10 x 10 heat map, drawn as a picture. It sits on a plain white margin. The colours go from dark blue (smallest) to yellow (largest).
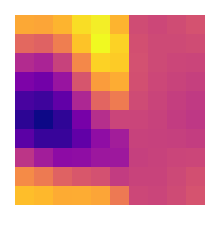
Ninth with the lowest average: middle left. Stripes: none. Average level on the scale: 50%. Seam: vertical, 60% of the way across, the right part calmer. Ninth with the highest average: top middle.
